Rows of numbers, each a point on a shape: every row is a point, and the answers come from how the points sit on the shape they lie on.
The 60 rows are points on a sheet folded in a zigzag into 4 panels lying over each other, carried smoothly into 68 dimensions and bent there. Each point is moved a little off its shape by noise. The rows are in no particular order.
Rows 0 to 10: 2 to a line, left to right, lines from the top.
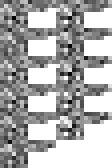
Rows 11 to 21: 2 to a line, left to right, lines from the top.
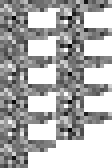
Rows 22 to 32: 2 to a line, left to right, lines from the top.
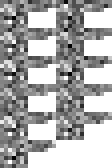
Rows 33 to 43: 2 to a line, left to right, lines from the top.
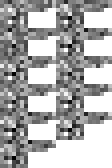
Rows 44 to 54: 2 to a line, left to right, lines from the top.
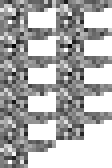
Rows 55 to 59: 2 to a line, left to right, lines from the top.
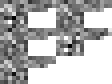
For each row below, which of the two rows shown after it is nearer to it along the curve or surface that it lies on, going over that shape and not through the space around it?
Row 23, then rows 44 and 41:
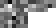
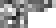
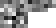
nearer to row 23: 41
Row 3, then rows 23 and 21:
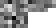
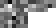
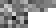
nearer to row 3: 23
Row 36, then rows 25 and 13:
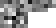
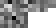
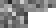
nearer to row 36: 25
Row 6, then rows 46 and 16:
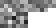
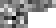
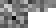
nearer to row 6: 16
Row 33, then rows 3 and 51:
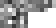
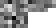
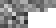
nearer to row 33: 51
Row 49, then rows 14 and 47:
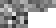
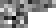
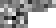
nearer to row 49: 47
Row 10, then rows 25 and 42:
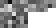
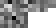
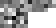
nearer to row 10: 25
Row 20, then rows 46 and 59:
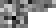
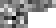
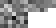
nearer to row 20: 46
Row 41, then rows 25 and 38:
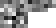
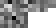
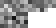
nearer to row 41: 25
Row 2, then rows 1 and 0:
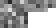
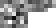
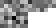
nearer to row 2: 0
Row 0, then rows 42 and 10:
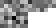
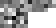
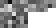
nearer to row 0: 10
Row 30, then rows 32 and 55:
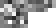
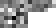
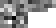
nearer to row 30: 55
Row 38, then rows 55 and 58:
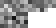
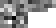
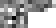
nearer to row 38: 58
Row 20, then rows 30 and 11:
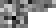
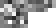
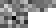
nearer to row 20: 30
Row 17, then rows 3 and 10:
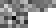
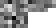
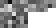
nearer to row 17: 10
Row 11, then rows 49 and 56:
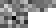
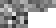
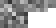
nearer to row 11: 49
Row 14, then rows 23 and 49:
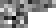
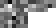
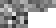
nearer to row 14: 23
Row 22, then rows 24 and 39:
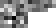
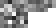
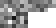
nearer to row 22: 24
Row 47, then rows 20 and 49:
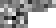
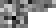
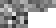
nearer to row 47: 20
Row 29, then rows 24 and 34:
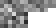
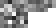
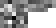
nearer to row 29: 24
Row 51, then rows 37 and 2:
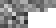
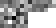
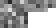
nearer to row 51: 2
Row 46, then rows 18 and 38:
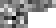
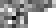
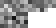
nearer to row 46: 18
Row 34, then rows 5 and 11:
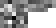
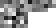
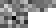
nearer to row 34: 5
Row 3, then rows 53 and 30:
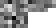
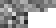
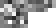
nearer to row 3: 30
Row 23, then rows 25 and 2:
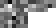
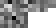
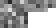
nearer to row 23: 25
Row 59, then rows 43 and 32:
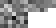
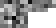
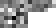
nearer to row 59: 32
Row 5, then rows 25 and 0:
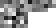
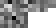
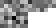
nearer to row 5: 25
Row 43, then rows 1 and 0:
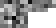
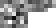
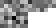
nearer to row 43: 1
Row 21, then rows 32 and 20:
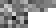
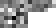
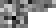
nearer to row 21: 32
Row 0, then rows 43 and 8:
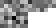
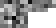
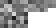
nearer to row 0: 8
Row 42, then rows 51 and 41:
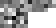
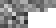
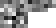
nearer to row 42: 41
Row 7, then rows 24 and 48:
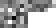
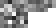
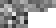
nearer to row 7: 48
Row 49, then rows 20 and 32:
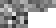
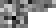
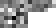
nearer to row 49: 32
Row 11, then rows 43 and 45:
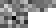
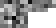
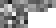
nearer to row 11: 45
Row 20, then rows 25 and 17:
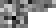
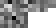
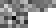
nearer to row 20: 25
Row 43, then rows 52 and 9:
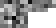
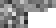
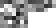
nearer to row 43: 9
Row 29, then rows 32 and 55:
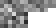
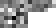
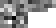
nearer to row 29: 32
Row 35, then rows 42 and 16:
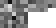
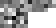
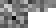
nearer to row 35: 16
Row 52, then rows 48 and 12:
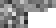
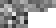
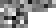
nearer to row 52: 48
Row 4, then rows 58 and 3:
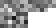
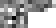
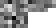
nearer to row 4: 58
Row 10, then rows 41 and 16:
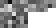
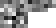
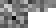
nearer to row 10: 16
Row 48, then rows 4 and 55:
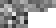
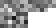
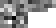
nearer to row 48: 4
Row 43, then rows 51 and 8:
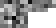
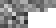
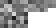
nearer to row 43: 8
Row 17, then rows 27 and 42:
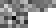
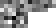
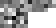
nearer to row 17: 42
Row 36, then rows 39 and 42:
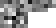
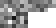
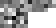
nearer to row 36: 42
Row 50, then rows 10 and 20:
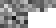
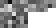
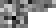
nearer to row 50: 10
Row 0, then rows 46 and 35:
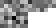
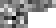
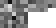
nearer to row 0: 35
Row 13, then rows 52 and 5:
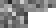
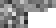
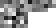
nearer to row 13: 52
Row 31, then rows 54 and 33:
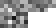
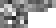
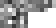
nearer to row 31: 33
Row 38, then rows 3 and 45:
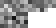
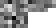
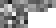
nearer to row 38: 45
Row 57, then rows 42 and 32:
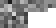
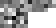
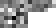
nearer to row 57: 32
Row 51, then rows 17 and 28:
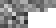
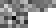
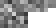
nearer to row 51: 28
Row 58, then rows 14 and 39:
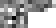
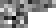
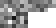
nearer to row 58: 39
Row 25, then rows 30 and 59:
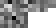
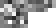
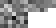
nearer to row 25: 59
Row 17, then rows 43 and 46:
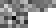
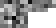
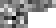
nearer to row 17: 46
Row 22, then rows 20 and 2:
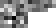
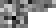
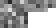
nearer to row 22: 20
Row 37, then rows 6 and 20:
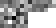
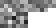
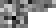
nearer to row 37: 6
